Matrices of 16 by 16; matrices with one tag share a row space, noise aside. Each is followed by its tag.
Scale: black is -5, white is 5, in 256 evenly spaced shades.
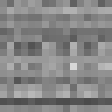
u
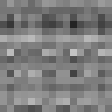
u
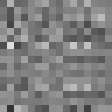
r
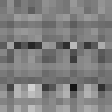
u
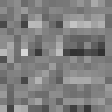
r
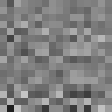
r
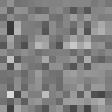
r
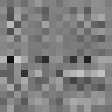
r
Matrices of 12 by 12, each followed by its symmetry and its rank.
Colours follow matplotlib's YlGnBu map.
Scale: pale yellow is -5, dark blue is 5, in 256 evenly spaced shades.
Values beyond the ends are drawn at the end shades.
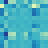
antisymmetric, rank two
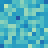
symmetric, full rank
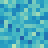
neither, full rank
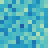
neither, full rank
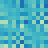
antisymmetric, rank two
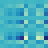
neither, rank one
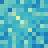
symmetric, full rank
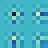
symmetric, rank one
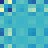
symmetric, rank one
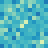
symmetric, full rank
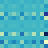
neither, rank one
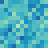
neither, full rank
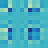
symmetric, rank one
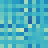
antisymmetric, rank two
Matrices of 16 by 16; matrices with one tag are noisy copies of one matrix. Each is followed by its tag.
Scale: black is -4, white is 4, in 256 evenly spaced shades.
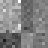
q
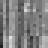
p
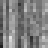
p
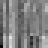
p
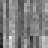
p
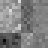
q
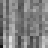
p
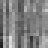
p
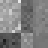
q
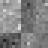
q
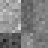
q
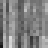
p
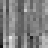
p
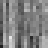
p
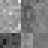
q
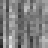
p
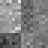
q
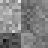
q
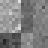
q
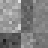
q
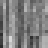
p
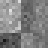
q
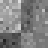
q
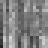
p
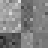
q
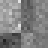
q
